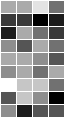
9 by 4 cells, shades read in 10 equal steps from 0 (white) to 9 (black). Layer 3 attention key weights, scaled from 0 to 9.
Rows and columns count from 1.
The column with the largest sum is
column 4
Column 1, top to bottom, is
3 7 8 4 3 4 0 6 4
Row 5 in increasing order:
3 3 4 6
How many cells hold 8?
3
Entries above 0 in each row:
4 4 4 4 4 4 3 4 4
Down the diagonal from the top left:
3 7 5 5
